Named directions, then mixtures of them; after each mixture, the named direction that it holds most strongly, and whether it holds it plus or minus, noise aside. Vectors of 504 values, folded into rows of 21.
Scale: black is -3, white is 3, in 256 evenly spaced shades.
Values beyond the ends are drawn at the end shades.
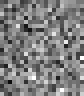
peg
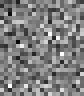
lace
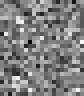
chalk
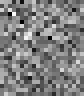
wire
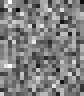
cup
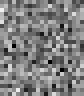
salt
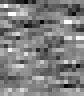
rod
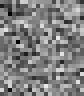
lace, plus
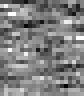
rod, plus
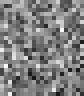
peg, minus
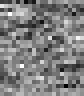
rod, plus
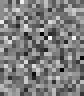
peg, minus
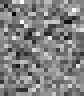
wire, minus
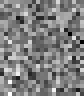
chalk, minus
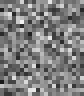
wire, minus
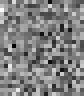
salt, plus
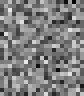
chalk, plus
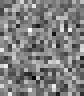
peg, minus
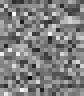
wire, plus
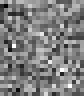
salt, minus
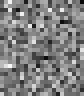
cup, plus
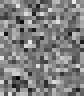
chalk, minus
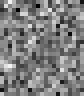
cup, plus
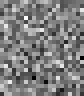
peg, minus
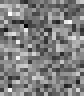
lace, minus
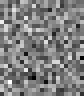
peg, minus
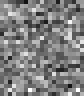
chalk, plus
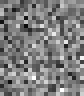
peg, plus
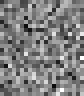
peg, plus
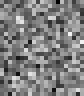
chalk, plus
